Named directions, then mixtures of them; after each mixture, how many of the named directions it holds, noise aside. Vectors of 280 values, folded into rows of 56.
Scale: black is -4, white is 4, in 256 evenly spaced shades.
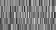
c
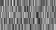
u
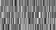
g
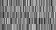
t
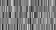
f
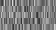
one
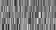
two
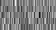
one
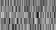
three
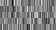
two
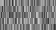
one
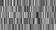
one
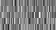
one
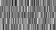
three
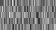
one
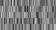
one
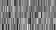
two
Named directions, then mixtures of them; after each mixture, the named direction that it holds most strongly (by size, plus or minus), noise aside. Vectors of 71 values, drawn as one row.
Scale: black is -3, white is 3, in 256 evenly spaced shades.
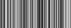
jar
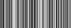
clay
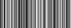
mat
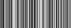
clay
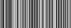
clay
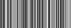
jar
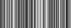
mat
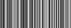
clay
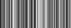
clay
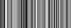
mat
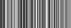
jar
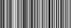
clay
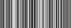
clay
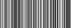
jar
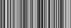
jar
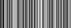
clay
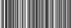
mat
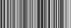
jar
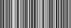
clay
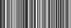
clay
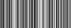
clay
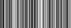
clay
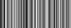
mat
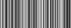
jar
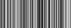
jar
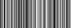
mat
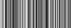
mat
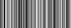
mat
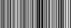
jar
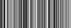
jar
